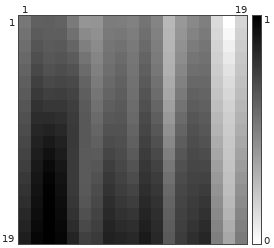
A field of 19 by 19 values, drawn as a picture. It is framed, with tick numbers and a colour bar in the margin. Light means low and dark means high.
Ninth with the highest average: bottom left. Slope: up to the bottom left. Ninth with the lowest average: top right. Lone odd cells: none.
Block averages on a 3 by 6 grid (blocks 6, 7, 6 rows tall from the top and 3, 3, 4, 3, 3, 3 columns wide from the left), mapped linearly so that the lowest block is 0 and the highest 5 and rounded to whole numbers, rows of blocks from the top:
332220 | 443331 | 544442
